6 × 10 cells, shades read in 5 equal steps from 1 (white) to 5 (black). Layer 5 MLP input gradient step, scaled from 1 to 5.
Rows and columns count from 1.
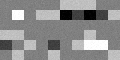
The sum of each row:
27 31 30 27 26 27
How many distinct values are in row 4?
2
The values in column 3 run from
2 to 3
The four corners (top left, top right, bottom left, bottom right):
3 3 3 2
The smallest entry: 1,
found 3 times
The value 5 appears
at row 2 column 6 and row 2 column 8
